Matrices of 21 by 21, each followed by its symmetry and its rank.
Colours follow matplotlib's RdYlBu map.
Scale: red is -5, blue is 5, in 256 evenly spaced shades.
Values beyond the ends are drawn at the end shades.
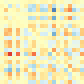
antisymmetric, rank two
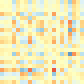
antisymmetric, rank two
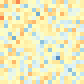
symmetric, full rank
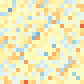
symmetric, full rank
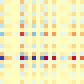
neither, rank one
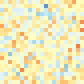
neither, full rank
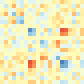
symmetric, rank three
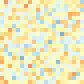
neither, full rank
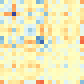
symmetric, rank three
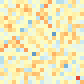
symmetric, full rank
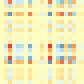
neither, rank one
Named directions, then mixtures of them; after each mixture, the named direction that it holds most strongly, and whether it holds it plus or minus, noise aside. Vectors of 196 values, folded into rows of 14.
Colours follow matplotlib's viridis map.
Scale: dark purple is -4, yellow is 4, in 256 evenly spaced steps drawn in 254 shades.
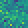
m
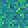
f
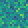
f, plus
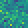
m, plus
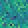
f, plus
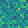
f, plus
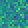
f, plus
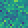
m, minus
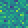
f, plus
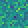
f, plus
